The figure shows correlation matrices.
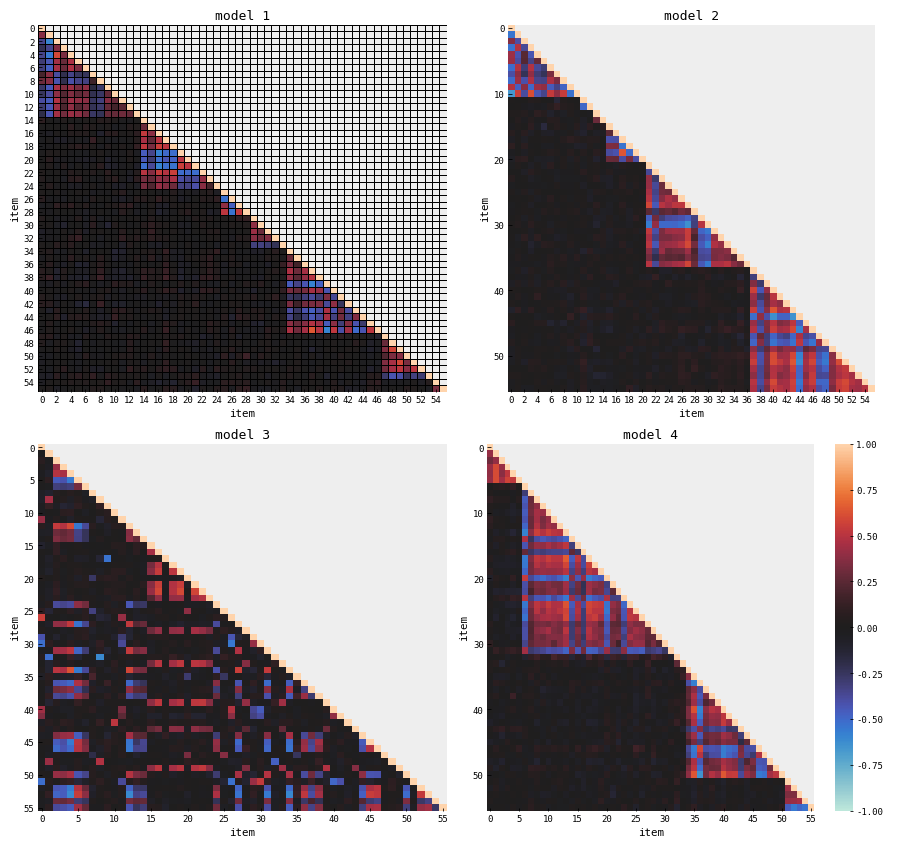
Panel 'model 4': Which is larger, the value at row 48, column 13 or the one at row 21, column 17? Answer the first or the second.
the second
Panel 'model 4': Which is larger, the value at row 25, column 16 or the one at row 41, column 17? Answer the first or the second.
the second
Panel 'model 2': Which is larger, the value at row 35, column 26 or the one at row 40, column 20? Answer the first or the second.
the first
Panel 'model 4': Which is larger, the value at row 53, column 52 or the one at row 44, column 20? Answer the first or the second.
the first
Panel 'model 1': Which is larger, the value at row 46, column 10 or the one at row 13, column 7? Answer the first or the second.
the first
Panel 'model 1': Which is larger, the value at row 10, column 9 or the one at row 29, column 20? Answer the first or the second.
the first
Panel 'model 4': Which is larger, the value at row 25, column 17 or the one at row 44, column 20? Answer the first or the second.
the first
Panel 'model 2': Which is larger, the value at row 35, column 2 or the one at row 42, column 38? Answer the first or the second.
the first
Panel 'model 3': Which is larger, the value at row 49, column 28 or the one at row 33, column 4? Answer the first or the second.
the first
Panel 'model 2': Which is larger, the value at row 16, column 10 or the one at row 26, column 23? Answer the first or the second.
the second
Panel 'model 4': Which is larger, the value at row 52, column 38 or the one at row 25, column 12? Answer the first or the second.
the second
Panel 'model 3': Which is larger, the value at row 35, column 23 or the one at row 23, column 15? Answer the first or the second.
the second
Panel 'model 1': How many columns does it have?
56
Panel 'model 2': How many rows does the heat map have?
56
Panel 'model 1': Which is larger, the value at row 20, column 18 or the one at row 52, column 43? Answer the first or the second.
the second
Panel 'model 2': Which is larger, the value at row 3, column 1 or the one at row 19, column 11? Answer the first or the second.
the first
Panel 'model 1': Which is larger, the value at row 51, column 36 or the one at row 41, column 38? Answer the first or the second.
the first
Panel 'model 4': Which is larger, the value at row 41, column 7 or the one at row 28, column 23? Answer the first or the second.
the first
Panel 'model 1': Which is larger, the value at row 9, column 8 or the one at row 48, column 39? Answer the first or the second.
the second
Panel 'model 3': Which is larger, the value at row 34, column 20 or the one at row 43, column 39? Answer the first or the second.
the second
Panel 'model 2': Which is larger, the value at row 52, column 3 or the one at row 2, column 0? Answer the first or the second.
the second
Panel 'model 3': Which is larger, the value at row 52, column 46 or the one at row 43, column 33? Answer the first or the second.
the first
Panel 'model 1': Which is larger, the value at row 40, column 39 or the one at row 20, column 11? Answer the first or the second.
the second
